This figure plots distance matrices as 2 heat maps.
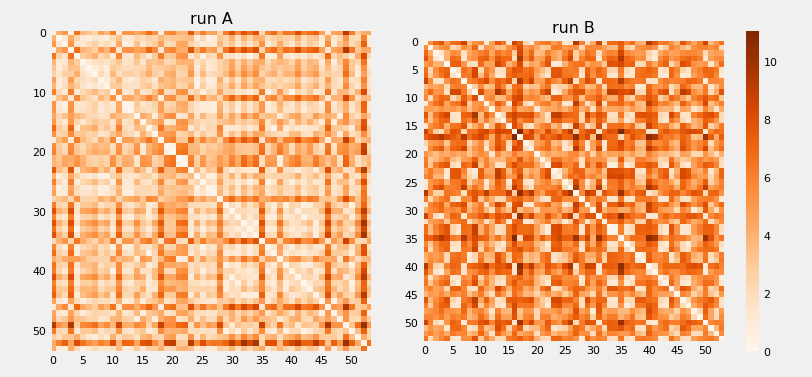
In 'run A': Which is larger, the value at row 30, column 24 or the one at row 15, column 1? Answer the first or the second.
the first
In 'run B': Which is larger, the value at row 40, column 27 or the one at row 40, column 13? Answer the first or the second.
the second
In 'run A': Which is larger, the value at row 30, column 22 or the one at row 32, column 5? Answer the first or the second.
the first
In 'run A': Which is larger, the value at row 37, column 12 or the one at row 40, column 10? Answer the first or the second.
the first
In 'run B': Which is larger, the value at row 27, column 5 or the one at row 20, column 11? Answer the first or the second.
the first
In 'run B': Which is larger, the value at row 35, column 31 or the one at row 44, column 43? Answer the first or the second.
the first
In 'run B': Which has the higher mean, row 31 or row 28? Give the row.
31
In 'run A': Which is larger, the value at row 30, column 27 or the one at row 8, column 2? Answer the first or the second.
the first
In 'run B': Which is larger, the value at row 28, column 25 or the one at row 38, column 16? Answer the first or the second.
the second
